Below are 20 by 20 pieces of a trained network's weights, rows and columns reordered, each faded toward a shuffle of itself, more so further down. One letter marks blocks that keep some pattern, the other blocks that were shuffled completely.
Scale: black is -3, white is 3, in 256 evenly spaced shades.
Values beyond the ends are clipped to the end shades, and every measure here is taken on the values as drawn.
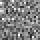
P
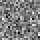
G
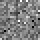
P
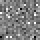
G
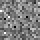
P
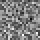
P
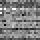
G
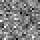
P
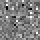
G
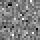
P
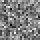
P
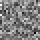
P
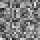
G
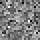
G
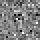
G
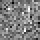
P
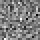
P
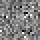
G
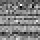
G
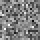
P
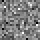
P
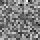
P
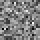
G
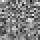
G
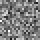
P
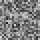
P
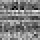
G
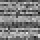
G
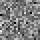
P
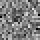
G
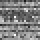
G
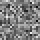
P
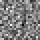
G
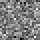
G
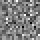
G
